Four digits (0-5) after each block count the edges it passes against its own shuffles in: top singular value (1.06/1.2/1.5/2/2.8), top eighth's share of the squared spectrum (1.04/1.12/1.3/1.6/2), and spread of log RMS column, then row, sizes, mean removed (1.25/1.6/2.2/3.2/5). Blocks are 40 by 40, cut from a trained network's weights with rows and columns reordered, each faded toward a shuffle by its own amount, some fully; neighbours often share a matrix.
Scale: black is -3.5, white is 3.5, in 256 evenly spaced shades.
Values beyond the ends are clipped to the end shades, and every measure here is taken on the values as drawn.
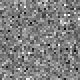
0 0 0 0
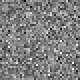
1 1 0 0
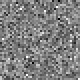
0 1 0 0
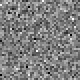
0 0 0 0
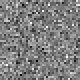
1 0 0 0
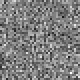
2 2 1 0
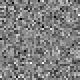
3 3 1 1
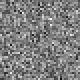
2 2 0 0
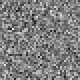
0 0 0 0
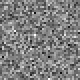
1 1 0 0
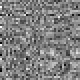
3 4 1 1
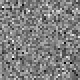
2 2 0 0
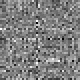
4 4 1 2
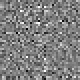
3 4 1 2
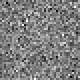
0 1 0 0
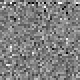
2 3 1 1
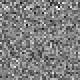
2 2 0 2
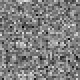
3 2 1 1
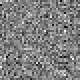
3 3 1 1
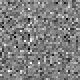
2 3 1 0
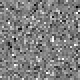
1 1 0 0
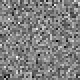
1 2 0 0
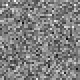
0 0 0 0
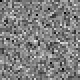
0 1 0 0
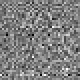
3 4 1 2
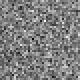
0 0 0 0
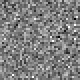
0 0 0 0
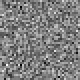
0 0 0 0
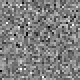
0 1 0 0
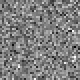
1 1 0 0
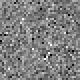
0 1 0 0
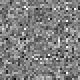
3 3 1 2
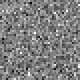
1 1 0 0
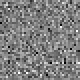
2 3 0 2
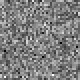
1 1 0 0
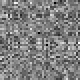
4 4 1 2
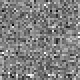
2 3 0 2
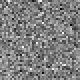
1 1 0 0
